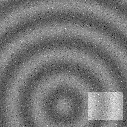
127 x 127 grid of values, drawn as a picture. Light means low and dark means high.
Concentric rings centre on the bottom middle. The ninth with the lowest average is the bottom right. In the bottom right lies a patch that is lower than the rest.
